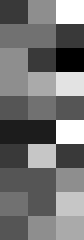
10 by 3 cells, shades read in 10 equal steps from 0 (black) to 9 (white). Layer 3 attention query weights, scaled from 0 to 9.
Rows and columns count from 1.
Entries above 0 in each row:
3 3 2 3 3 3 3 3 3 3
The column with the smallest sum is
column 1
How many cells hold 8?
1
